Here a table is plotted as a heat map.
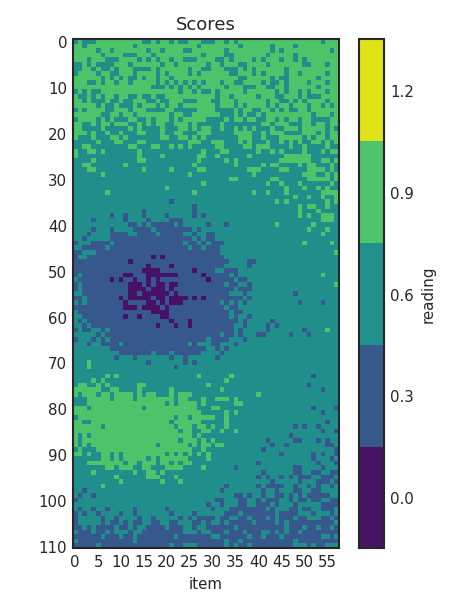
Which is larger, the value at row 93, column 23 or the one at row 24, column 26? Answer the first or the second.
the first
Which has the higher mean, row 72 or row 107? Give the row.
72
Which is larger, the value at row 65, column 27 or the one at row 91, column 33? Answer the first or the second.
the second
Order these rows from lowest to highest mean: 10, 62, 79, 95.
62, 95, 79, 10
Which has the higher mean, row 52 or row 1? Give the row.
1
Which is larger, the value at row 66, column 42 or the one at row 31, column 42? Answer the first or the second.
the second
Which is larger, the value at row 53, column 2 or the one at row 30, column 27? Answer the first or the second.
the second
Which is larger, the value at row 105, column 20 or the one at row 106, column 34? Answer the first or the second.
the first
